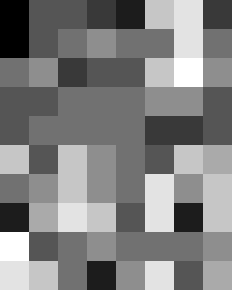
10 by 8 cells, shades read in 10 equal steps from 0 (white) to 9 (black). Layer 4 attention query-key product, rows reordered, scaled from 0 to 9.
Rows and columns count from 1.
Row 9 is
0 6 5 4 5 5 5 4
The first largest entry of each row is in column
1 1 3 1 6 2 1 1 2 4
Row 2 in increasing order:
1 4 5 5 5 5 6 9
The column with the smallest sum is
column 6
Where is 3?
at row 6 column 8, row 8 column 2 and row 10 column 8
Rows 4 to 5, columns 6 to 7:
4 4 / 7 7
